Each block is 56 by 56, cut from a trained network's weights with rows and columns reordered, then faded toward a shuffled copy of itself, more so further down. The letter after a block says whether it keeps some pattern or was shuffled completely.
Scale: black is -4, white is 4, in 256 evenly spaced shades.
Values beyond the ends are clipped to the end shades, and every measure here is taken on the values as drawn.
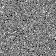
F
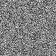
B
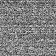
B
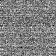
B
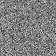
F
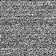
B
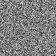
F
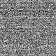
B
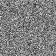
F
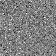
B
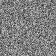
F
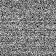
B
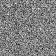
F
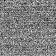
B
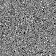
F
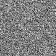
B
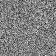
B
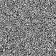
B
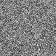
F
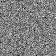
F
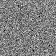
F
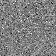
F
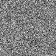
B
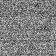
B
